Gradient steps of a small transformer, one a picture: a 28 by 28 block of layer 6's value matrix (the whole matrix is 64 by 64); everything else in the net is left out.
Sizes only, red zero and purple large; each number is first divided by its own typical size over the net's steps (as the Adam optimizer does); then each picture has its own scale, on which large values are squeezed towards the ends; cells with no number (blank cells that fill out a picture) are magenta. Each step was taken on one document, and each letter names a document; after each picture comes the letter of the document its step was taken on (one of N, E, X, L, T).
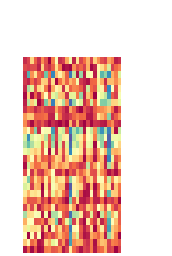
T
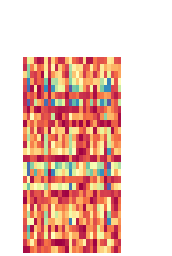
T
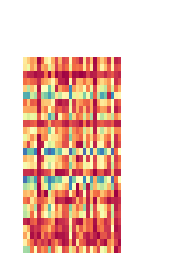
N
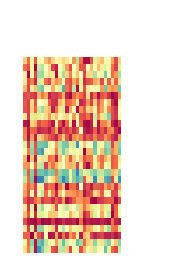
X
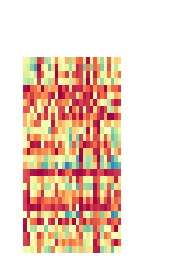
N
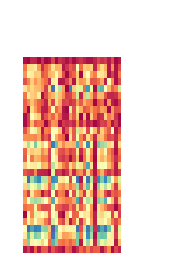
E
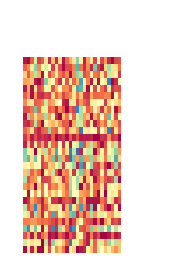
T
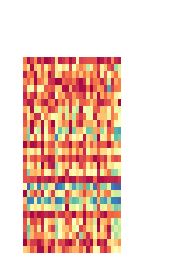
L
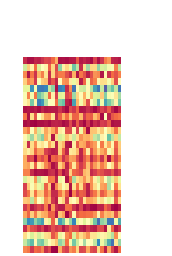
T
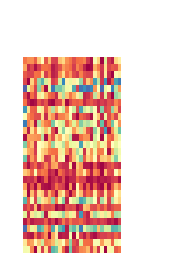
X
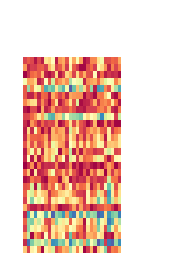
T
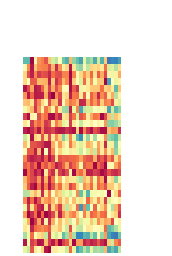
L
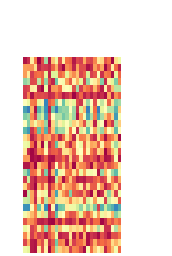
L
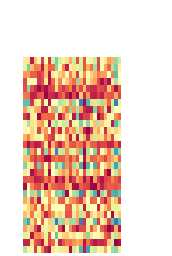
L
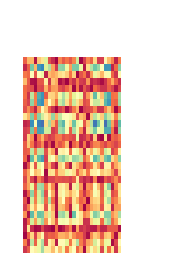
X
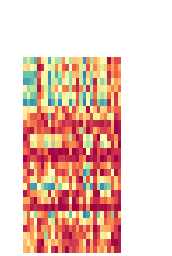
N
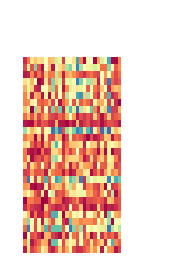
T
